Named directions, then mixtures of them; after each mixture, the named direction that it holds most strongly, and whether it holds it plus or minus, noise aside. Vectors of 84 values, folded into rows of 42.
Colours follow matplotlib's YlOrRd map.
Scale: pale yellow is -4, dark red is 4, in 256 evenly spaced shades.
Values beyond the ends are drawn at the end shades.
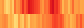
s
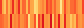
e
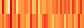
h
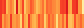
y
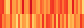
y, plus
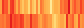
s, minus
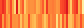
y, plus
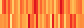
e, minus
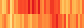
s, plus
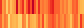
s, plus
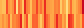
y, minus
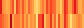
e, plus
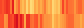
s, minus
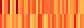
h, minus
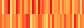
h, minus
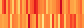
e, minus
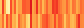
h, plus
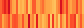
e, minus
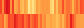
s, minus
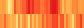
s, plus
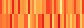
e, plus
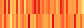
e, minus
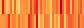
e, minus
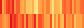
s, minus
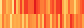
e, minus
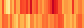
s, plus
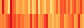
h, plus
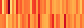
h, minus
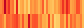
s, minus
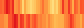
s, minus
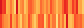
y, plus
